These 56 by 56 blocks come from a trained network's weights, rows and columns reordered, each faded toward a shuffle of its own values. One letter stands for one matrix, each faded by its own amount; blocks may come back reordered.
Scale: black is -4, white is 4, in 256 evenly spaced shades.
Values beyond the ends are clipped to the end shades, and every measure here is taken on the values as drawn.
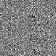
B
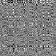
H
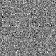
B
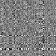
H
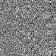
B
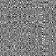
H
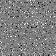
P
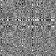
H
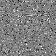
P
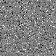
P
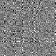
H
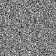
B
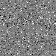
P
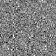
B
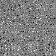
P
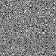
B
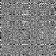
H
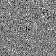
B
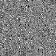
B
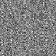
B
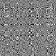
H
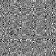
H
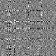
H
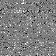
P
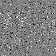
P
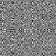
H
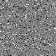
P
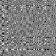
H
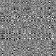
H
